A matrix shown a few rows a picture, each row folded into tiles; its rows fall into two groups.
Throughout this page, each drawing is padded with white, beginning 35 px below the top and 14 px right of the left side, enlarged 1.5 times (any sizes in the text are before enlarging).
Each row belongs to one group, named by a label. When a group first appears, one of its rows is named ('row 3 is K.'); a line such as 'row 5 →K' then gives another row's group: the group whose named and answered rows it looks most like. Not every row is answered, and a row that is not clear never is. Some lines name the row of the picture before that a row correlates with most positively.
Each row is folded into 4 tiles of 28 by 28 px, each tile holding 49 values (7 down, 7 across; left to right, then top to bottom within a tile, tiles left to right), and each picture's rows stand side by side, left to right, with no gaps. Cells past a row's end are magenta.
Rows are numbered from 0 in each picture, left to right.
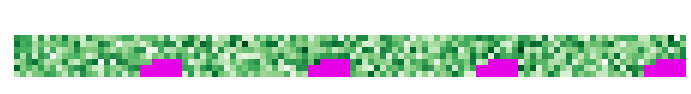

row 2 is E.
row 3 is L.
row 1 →L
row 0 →L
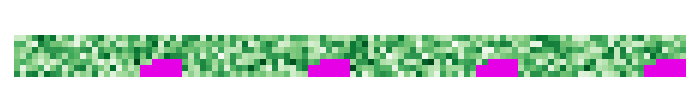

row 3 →E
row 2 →L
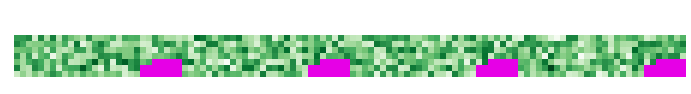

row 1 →E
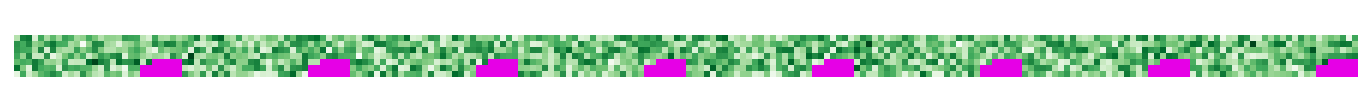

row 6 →E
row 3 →E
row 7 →L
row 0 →L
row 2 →E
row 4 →E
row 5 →L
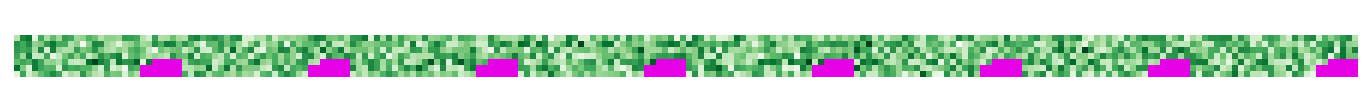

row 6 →E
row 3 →L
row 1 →E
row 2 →L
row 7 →E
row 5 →L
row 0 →L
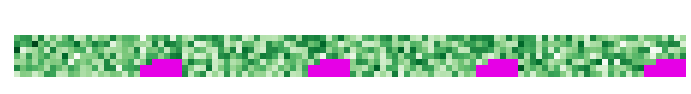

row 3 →L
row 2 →E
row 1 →E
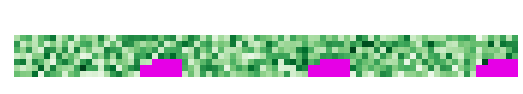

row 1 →L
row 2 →L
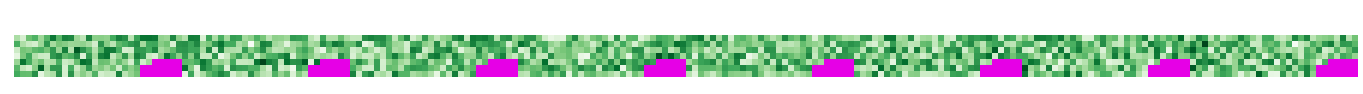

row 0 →E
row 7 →L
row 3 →L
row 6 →E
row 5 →E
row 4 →L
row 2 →E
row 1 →L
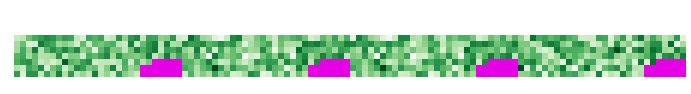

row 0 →E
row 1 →L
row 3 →E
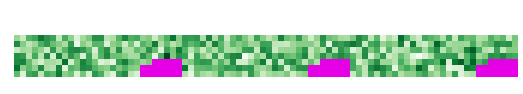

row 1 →L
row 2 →L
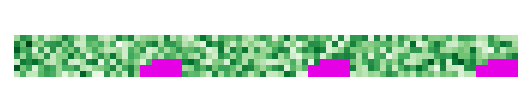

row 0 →L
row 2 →L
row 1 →E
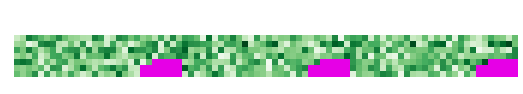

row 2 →L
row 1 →L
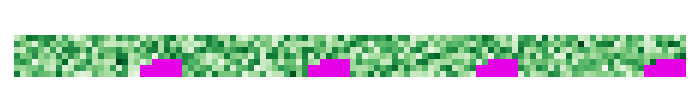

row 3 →L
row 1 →E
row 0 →E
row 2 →E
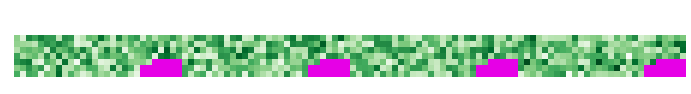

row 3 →L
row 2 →E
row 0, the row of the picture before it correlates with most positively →0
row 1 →E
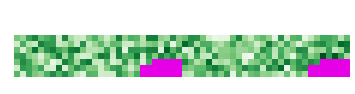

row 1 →L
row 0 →E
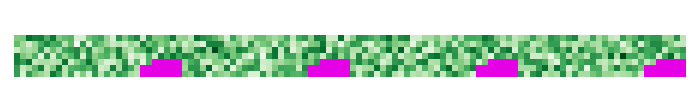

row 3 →E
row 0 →E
